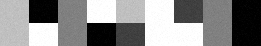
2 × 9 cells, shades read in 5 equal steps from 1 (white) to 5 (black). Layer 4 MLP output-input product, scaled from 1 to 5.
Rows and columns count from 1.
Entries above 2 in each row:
5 5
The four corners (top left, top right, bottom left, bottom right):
2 5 2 5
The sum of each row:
26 25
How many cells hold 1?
5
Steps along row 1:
up down down up down up down up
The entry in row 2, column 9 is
5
